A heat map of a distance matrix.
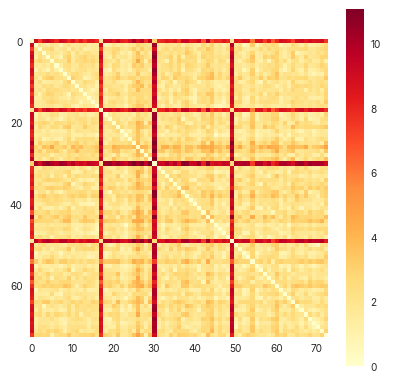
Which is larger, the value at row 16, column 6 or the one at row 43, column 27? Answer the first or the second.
the second
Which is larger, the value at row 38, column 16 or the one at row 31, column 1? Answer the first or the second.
the first
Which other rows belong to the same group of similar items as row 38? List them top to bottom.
1, 2, 3, 4, 5, 6, 7, 8, 9, 10, 11, 12, 13, 14, 15, 16, 18, 19, 20, 21, 22, 23, 24, 25, 26, 27, 28, 29, 31, 32, 33, 34, 35, 36, 37, 39, 40, 41, 42, 43, 44, 45, 46, 47, 48, 50, 51, 52, 53, 54, 55, 56, 57, 58, 59, 60, 61, 62, 63, 64, 65, 66, 67, 68, 69, 70, 71, 72
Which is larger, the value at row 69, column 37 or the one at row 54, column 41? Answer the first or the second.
the second
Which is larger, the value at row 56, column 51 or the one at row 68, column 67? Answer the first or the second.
the second
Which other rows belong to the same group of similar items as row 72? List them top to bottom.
1, 2, 3, 4, 5, 6, 7, 8, 9, 10, 11, 12, 13, 14, 15, 16, 18, 19, 20, 21, 22, 23, 24, 25, 26, 27, 28, 29, 31, 32, 33, 34, 35, 36, 37, 38, 39, 40, 41, 42, 43, 44, 45, 46, 47, 48, 50, 51, 52, 53, 54, 55, 56, 57, 58, 59, 60, 61, 62, 63, 64, 65, 66, 67, 68, 69, 70, 71
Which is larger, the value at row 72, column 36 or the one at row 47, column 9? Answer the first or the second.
the first
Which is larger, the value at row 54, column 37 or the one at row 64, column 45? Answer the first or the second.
the first
